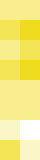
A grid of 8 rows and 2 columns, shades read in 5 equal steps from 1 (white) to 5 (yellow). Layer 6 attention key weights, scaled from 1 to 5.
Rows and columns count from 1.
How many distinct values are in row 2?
2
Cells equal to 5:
2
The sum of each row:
6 9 7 9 6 6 3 6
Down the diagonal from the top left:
3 5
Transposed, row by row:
3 4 3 4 3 3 2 4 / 3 5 4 5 3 3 1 2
